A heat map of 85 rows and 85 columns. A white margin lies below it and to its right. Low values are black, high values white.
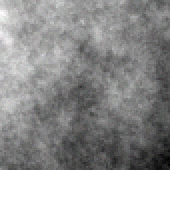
Average level on the scale: 50%. Mirror symmetry: none. Stripes: none. Ninth with the highest average: top left. Slope: up to the top left. Lone odd cells: none. Ninth with the lowest average: bottom right.
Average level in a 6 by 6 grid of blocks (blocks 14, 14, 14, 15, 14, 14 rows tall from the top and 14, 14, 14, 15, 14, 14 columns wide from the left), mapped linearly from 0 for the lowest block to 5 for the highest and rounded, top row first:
5 4 4 4 3 3 / 5 4 4 3 3 2 / 5 4 3 3 3 2 / 4 3 2 2 3 2 / 3 3 2 2 2 1 / 2 2 1 1 1 0
